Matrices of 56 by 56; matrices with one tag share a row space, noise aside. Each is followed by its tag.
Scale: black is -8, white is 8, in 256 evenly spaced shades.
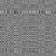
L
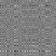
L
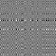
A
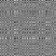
L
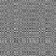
L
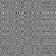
A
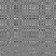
L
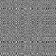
A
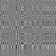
A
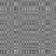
L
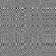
A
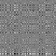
L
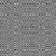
L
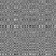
L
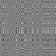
A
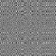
A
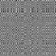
A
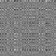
L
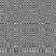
L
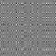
A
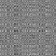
L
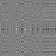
A
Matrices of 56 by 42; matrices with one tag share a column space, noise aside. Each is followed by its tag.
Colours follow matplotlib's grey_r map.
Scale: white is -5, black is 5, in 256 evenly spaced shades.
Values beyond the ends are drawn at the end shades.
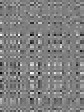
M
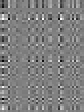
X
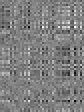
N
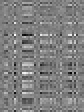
M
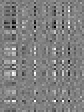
N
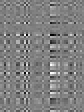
M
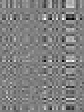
X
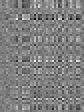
X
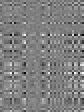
M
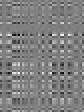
M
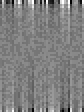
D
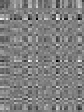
X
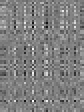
N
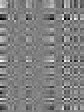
X
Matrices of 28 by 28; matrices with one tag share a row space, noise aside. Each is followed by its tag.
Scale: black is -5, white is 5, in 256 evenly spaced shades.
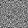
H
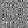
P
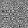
P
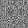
H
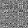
P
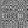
P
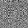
H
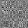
P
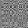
P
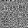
P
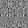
H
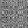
P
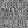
P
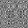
H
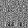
H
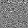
H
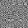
H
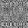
P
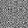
H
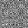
P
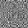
H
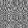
H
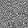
H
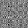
H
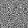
H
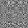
H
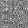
P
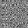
P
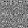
P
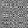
P
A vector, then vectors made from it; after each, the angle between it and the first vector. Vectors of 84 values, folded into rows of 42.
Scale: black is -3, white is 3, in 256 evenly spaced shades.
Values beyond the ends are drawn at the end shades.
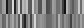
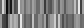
partly aligned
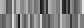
partly aligned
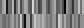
nearly parallel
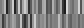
nearly parallel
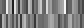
nearly opposite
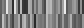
nearly opposite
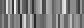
nearly opposite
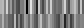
partly opposed
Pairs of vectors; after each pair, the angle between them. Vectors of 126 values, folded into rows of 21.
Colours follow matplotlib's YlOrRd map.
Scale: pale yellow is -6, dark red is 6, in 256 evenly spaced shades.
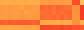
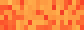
orthogonal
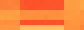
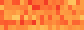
partly aligned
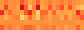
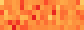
partly aligned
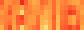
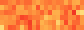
partly aligned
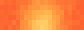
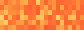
orthogonal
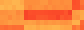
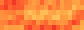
nearly opposite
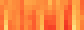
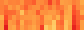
nearly opposite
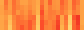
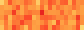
partly aligned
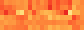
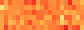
orthogonal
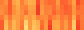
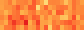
partly opposed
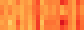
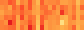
nearly opposite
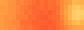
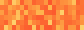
orthogonal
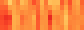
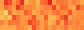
partly opposed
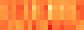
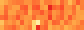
partly opposed
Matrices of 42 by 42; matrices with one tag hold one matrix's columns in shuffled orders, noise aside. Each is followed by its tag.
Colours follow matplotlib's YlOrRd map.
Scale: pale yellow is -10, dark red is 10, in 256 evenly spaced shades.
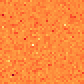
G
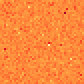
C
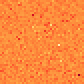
G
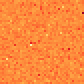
C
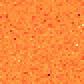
G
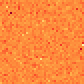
C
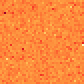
C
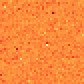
C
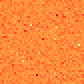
G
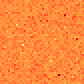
G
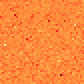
G
